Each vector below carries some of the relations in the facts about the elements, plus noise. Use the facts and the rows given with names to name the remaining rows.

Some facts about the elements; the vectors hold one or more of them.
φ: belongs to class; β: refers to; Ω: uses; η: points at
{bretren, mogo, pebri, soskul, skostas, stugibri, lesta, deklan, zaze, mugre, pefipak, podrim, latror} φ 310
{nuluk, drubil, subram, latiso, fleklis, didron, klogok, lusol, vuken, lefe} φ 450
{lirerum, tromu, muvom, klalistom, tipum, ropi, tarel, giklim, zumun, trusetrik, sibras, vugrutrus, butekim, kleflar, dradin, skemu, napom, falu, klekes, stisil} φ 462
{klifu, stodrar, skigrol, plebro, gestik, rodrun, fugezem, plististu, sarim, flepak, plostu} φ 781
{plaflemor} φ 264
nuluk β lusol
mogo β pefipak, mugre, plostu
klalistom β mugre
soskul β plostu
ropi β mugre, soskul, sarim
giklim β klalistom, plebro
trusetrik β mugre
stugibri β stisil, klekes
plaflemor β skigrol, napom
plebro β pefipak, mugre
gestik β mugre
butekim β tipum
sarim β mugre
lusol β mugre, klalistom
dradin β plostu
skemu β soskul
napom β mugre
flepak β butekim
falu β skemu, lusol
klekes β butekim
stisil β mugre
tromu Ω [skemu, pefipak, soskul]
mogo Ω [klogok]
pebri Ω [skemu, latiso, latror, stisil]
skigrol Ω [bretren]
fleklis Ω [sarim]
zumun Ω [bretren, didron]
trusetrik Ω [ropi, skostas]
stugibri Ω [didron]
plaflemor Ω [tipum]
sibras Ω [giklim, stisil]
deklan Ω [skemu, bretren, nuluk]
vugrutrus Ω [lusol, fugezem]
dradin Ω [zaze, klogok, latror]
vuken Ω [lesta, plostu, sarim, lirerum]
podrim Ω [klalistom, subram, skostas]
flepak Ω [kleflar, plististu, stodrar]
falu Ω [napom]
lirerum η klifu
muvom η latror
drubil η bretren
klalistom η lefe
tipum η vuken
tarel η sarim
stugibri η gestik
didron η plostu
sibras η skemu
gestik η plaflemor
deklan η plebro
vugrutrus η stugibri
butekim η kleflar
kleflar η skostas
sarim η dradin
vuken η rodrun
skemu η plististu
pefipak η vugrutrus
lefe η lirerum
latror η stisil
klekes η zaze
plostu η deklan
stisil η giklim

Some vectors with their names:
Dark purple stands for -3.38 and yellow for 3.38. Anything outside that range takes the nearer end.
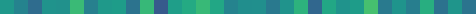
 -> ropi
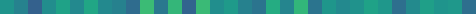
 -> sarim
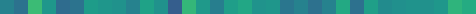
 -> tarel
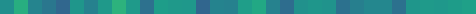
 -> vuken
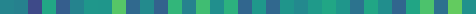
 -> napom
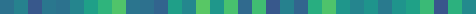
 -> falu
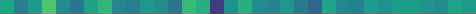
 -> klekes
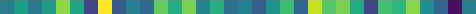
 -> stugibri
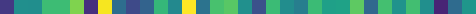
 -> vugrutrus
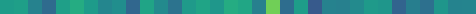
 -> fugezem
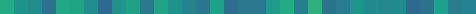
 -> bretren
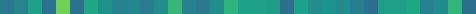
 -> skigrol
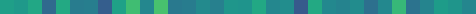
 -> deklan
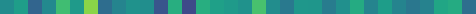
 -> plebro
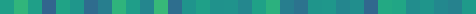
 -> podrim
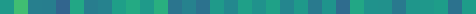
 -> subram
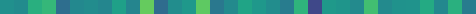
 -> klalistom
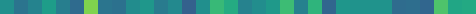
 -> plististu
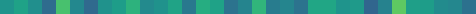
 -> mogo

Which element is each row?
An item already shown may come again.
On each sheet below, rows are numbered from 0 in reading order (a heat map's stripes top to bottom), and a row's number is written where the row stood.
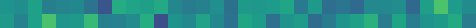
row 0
latror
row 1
stisil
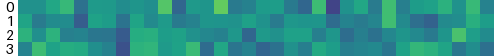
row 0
klalistom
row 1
lirerum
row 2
latror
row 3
mugre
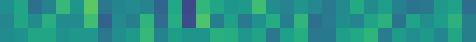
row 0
plebro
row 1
plostu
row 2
skemu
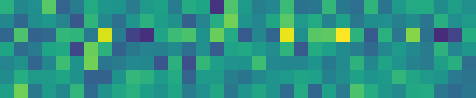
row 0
tipum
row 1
stodrar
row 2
plaflemor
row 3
flepak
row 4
plebro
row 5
soskul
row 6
lusol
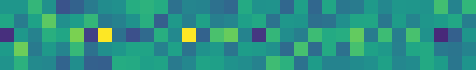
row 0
didron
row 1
stisil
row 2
vugrutrus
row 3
lusol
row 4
lesta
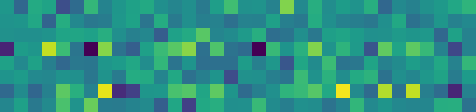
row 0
kleflar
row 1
pebri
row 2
trusetrik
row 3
pefipak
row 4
drubil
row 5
nuluk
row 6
gestik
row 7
plebro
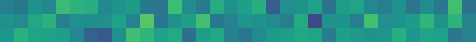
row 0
dradin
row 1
klalistom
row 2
soskul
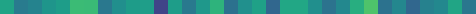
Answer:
giklim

